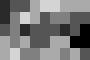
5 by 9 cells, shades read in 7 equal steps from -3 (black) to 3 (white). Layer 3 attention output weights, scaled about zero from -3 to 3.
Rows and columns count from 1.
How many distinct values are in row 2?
5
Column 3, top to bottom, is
-1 2 -2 1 0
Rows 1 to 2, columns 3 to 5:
-1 1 2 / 2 1 -1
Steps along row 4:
down up down same up same down same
